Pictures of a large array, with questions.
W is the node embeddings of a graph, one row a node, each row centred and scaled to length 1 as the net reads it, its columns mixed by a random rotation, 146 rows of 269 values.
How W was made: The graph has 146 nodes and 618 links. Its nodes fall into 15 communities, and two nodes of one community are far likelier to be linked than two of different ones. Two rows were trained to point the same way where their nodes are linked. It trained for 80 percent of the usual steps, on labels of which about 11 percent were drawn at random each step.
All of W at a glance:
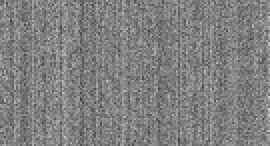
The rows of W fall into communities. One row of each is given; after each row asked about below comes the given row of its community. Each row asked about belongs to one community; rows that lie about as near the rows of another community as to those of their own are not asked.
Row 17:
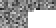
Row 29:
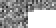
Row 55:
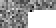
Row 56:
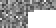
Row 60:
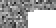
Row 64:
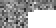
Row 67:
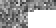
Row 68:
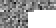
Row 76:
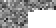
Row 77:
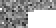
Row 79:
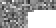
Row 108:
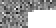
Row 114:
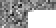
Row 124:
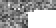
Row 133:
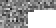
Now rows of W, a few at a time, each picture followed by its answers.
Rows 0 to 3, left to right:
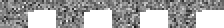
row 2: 64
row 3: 55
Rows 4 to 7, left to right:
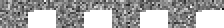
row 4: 56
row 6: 17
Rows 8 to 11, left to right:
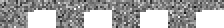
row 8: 29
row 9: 124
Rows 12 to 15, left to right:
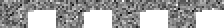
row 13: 60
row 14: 17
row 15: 60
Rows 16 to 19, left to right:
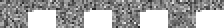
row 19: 79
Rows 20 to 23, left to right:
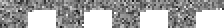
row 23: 76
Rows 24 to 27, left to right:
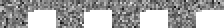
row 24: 76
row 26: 67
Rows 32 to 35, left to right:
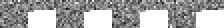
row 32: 77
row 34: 133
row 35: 56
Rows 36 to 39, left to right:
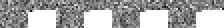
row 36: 55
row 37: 108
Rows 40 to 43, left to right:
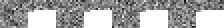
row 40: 77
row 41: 76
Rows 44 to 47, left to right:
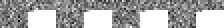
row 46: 17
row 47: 124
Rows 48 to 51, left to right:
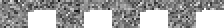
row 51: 29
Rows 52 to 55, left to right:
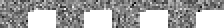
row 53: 76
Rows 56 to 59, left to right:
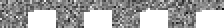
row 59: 60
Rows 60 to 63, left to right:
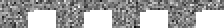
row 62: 64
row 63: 60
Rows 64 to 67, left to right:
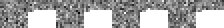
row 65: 76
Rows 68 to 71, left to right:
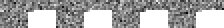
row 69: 60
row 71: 114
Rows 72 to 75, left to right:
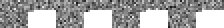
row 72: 133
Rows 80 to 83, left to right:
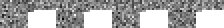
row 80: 133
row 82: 124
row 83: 77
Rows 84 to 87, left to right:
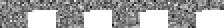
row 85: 77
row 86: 67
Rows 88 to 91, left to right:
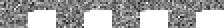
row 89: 133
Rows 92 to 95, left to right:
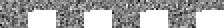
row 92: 55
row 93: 77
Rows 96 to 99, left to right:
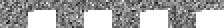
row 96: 68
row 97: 114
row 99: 29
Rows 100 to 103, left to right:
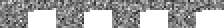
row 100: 68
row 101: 55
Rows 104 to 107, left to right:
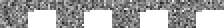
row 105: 17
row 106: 77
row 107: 79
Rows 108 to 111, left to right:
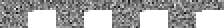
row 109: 114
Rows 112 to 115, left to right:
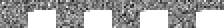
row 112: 68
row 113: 17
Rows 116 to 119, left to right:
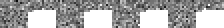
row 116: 29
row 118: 17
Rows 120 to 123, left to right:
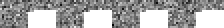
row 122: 67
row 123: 60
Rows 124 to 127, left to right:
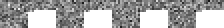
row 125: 29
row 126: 56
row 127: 68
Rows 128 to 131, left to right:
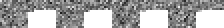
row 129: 108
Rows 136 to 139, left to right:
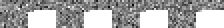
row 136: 124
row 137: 108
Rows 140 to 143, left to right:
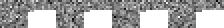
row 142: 124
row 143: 68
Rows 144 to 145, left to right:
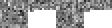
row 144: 76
